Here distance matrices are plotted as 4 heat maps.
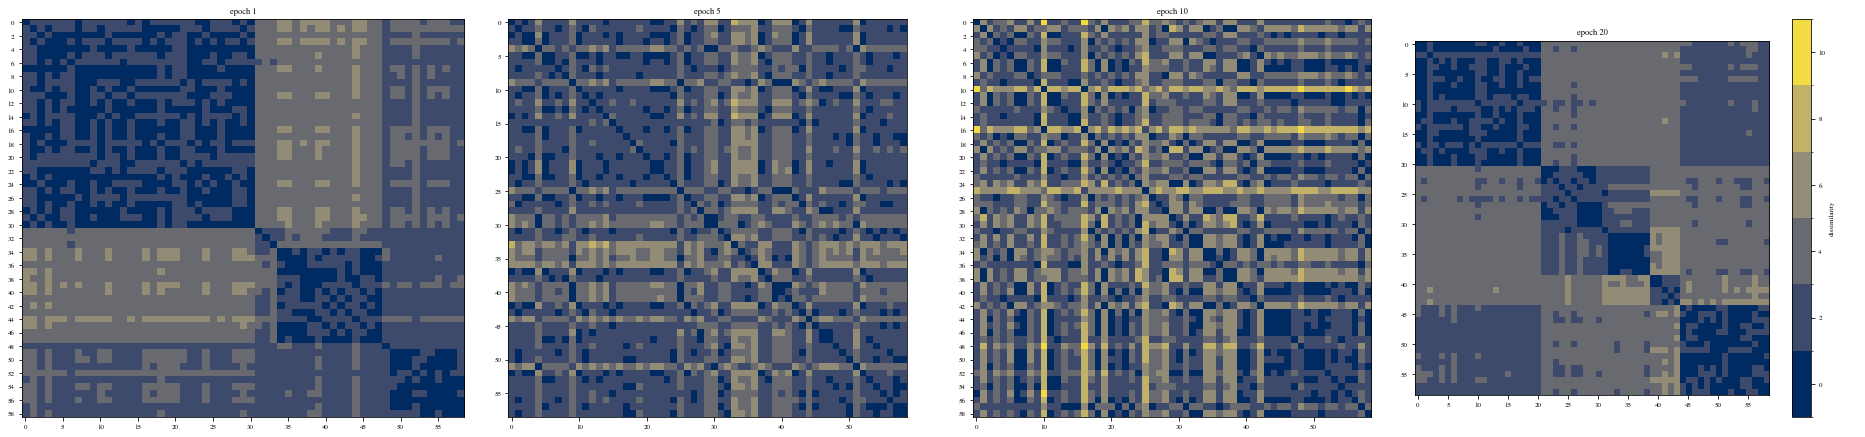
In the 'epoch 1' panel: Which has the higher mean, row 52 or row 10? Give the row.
52
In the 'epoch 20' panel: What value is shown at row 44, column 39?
4
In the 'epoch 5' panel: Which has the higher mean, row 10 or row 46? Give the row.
46
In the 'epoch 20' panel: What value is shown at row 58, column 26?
2
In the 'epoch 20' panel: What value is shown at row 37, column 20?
4
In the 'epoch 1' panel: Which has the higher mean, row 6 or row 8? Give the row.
6
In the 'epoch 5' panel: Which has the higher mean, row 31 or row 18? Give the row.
18
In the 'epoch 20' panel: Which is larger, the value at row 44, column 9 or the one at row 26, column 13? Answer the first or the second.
the second
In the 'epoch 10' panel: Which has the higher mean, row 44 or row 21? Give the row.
21
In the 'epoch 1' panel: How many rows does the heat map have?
59
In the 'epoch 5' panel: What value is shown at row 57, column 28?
2
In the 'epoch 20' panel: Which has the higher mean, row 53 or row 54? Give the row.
54
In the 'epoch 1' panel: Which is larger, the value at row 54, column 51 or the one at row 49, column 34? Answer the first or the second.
the second
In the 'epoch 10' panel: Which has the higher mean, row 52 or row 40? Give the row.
52
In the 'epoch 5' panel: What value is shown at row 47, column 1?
2
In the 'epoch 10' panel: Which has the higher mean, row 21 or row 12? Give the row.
12
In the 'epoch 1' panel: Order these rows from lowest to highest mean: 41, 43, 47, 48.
48, 47, 43, 41
